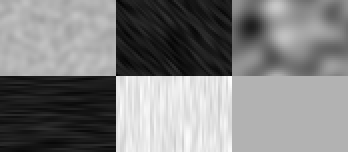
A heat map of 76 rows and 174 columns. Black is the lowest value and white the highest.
It is made of 2 by 3 panels. Panel 1,1: high, blotchy, faint in contrast. Panel 1,2: very low, slanting down to the right, faint in contrast. Panel 1,3: middling, smooth, strong in contrast. Panel 2,1: very low, streaked across, faint in contrast. Panel 2,2: very high, streaked downward, faint in contrast. Panel 2,3: high, flat.
